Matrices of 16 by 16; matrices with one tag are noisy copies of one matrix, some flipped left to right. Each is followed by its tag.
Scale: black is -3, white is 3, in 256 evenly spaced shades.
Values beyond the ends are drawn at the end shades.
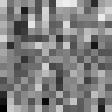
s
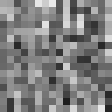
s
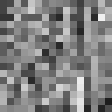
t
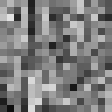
t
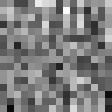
s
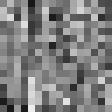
t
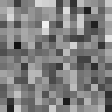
s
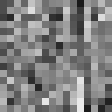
t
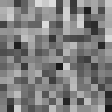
s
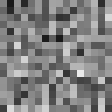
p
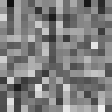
p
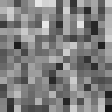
s
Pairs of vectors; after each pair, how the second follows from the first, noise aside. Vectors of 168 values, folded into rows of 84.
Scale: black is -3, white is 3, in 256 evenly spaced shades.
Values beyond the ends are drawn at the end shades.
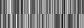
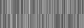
shrunk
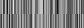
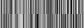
wrapped around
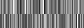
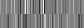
partly zeroed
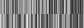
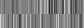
partly zeroed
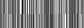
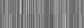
shrunk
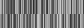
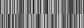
sign-scrambled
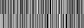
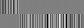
partly zeroed
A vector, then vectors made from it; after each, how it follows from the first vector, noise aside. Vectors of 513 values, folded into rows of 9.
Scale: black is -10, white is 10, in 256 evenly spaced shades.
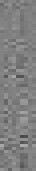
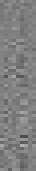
copied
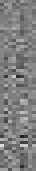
scaled up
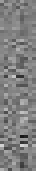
scaled up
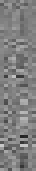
scaled up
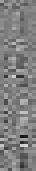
scaled up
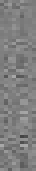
copied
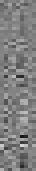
scaled up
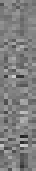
scaled up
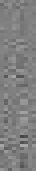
copied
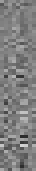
scaled up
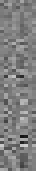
scaled up
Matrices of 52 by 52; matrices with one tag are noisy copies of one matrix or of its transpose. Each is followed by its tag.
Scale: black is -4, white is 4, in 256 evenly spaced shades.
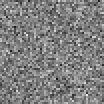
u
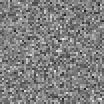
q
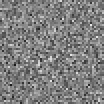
q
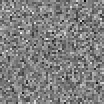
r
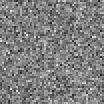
u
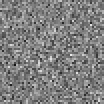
q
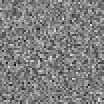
q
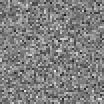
q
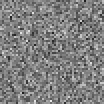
r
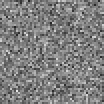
u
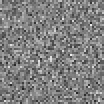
q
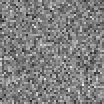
u
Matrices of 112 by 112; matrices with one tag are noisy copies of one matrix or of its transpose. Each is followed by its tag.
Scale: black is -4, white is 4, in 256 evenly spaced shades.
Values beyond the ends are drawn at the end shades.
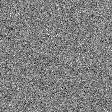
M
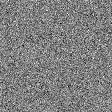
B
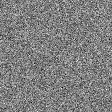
M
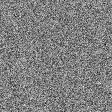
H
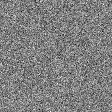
M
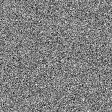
H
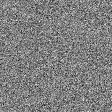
H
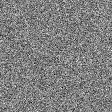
M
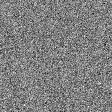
H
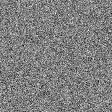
B
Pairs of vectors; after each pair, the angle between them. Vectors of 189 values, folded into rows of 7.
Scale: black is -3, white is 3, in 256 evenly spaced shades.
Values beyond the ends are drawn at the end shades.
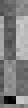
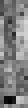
nearly parallel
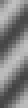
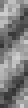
nearly parallel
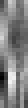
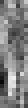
nearly parallel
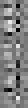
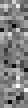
partly opposed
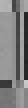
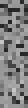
orthogonal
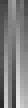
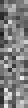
partly aligned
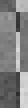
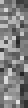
partly opposed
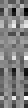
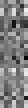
nearly opposite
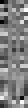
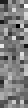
partly aligned
